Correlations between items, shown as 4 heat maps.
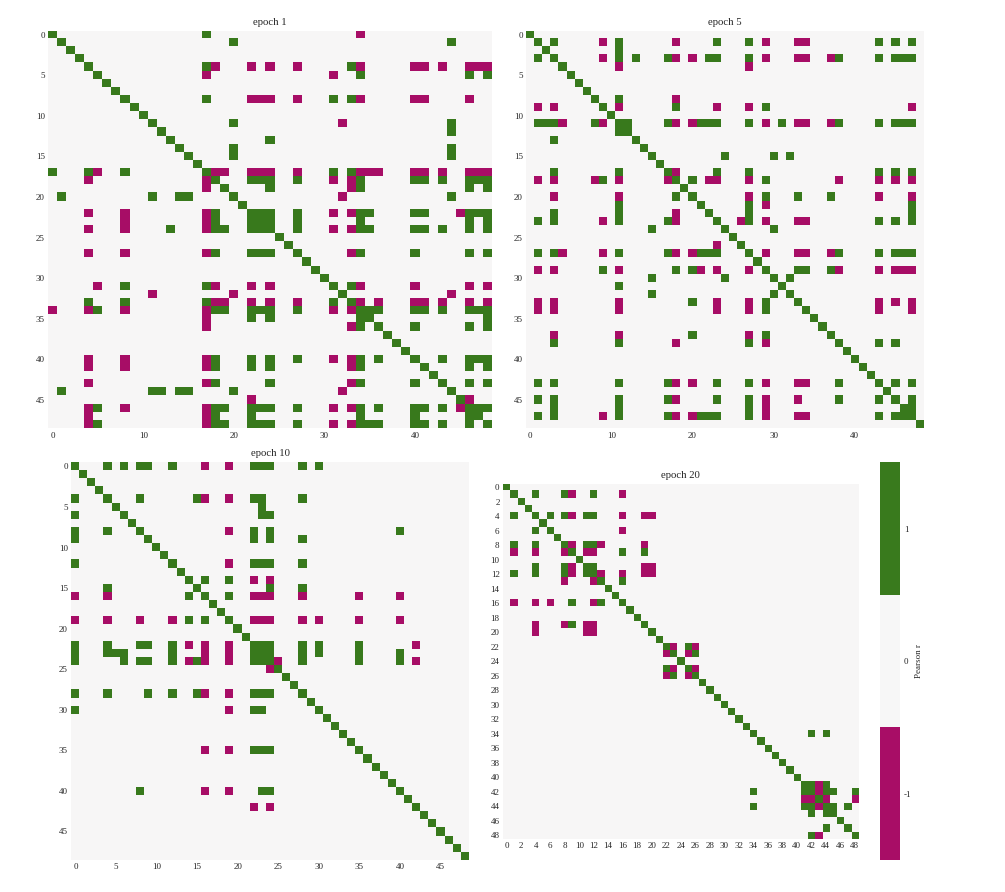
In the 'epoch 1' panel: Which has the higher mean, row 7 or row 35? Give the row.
35
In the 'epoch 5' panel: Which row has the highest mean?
11
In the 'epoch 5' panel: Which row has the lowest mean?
18
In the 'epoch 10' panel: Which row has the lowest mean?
19
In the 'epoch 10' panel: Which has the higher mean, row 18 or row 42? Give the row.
18
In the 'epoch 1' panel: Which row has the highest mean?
48
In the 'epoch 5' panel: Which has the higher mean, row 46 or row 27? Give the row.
27
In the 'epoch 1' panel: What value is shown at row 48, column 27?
1
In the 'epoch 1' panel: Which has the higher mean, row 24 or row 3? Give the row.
24
